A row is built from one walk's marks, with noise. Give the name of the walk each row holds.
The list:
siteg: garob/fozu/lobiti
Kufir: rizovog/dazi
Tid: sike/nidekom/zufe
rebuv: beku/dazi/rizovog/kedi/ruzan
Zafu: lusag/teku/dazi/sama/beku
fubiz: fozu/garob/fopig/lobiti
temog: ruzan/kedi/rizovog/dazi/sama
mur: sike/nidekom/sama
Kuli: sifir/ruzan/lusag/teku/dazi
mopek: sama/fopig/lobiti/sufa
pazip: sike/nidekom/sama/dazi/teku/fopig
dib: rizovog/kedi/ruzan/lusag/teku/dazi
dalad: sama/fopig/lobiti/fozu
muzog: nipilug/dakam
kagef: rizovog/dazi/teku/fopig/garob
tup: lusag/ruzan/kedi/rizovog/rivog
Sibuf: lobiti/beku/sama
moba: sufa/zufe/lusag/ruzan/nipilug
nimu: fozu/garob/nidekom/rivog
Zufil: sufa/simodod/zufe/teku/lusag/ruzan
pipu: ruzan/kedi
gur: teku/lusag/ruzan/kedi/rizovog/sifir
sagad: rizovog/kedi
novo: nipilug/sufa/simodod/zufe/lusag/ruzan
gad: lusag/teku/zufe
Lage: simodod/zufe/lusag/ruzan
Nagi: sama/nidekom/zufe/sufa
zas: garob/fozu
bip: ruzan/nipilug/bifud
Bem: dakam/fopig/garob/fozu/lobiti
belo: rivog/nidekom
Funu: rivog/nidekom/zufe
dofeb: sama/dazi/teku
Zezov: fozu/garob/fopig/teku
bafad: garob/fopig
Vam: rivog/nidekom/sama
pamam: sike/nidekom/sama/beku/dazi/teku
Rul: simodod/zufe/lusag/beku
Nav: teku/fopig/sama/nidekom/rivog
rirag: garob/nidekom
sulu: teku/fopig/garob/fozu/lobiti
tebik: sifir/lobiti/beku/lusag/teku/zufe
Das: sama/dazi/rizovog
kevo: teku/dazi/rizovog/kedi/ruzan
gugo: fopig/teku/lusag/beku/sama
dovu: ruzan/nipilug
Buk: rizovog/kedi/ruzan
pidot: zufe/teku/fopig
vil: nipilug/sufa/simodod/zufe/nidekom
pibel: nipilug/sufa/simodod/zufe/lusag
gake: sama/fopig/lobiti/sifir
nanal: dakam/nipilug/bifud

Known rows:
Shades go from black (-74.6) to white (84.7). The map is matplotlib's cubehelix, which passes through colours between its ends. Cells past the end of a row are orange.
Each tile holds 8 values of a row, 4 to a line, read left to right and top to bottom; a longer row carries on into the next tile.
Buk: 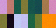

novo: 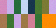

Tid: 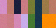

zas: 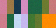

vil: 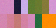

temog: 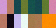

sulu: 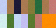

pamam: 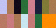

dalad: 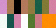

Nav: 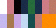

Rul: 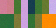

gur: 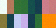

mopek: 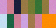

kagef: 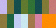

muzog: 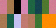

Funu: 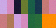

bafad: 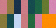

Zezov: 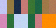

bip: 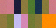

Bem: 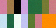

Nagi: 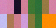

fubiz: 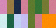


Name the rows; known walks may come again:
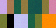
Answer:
Buk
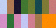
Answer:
dofeb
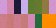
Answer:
vil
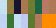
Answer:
sulu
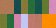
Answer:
Kufir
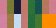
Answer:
rirag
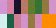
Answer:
mopek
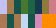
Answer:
gugo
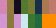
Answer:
mur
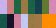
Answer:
rebuv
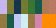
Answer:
kagef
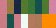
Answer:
Das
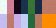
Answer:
Nav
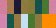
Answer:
Sibuf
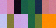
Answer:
Vam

